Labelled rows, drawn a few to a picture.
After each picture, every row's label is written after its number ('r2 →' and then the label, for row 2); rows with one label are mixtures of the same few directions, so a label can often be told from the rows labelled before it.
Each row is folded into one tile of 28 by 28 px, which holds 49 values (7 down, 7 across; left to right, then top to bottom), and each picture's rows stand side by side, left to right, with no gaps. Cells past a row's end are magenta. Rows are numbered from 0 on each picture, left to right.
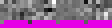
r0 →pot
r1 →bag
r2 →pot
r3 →pot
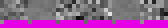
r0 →bag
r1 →pot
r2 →bag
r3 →pot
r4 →bag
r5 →pot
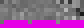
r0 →pot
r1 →bag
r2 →pot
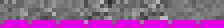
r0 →pot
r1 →pot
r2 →pot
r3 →bag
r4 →pot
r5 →bag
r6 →bag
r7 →bag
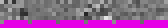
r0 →pot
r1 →pot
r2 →pot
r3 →bag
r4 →bag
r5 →bag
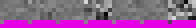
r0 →bag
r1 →pot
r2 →bag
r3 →pot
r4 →bag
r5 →bag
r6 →bag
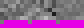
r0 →bag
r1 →pot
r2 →bag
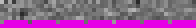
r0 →pot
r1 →bag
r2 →bag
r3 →pot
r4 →bag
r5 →pot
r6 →bag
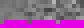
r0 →pot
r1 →bag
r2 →bag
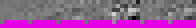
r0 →pot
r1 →bag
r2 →bag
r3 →pot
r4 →bag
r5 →pot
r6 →bag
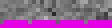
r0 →bag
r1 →pot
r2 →bag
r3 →pot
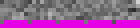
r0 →pot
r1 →pot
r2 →bag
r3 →bag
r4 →bag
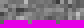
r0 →bag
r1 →bag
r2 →pot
